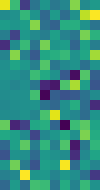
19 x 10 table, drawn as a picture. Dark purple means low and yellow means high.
Average level on the scale: 50%. Odd rows or columns: none. Stripes: none. Odd patch: calmer, in the middle left. Ninth with the highest average: top right. Slope: none. Calmest part: middle left.
